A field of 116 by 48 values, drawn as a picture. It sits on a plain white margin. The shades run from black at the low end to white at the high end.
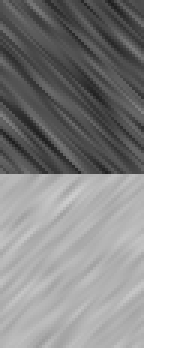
It is made of 2 by 1 panels. Panel 1,1: low, slanting down to the right. Panel 2,1: high, slanting up to the right, faint in contrast.
